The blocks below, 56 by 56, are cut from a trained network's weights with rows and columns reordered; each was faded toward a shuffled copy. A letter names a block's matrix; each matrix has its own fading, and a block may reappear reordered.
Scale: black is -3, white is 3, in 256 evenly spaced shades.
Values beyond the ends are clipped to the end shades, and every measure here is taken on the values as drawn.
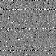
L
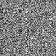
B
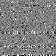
L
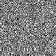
B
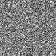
B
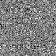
B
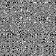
L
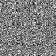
B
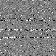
L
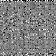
L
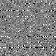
L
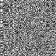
B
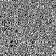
B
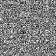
B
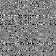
L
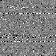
L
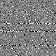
L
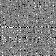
L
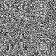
B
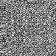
B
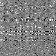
L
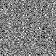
B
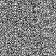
B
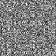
B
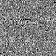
B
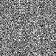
B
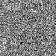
B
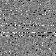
L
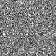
B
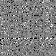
L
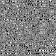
L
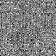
B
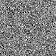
B
